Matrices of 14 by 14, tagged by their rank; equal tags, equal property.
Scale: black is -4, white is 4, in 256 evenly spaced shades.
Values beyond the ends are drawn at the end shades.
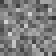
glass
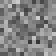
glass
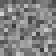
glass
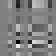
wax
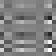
wax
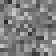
glass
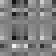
wax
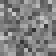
glass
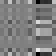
wax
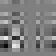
wax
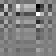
wax
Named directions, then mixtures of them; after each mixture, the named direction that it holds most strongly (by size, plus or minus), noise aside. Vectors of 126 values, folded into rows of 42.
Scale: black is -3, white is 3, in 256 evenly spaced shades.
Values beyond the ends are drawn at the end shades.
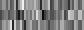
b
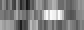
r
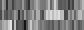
r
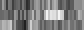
r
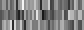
b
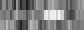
r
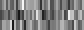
b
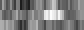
r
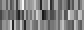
b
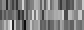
b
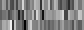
b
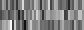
b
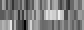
r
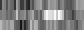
r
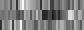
b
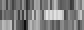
r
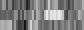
r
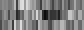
b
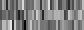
b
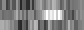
r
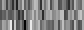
b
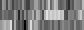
r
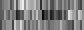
b
